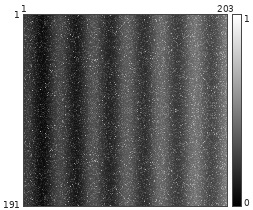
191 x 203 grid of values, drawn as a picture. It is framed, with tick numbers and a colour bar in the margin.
It is mirror symmetric from top to bottom. Values rise toward the right. No single row or column stands out from its neighbours. Upright stripes repeat 6 times across the table.
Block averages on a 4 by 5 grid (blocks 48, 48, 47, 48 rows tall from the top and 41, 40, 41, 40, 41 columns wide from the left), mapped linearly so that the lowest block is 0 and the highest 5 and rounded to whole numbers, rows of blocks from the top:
01235 | 01235 | 01235 | 01235
